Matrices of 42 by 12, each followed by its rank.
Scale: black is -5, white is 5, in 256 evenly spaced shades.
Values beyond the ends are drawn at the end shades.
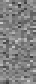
full rank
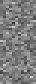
full rank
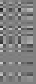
one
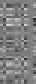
two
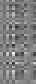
two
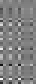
one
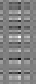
one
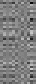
two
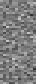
full rank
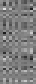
two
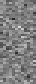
full rank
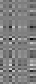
one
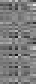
two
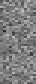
full rank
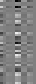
one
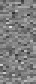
full rank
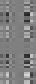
one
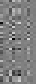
two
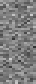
full rank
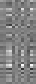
two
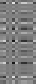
one
